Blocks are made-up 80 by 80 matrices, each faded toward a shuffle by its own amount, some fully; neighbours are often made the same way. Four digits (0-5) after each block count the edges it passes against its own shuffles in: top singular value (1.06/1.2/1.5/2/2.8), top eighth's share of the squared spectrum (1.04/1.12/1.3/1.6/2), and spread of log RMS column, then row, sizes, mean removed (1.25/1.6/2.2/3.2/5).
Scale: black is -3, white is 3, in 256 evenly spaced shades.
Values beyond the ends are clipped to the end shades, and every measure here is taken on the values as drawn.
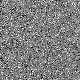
1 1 0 0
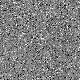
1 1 0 0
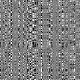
4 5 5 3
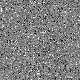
2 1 1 0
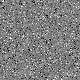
0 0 0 0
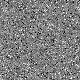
0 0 0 0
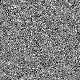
2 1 0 0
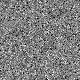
0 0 0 0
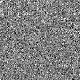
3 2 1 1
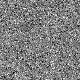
1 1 0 0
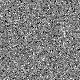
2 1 0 0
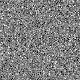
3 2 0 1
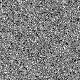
0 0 0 0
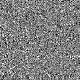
3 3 1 1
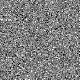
3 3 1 1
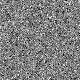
1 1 0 0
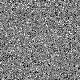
2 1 0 0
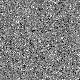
1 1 0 0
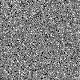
2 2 0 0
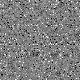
3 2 0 1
